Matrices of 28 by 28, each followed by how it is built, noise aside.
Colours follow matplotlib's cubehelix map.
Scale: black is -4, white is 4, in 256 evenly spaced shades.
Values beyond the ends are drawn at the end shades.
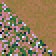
lower triangular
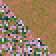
lower triangular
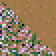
lower triangular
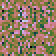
low rank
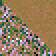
lower triangular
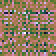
low rank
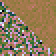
lower triangular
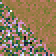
lower triangular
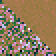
lower triangular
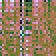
low rank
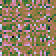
low rank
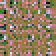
low rank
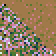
lower triangular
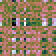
low rank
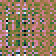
low rank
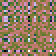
low rank
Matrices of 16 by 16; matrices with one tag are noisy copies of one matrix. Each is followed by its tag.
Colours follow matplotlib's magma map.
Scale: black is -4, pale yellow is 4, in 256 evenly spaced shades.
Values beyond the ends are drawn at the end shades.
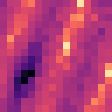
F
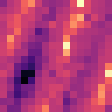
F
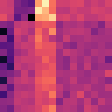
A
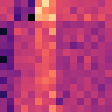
A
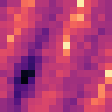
F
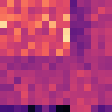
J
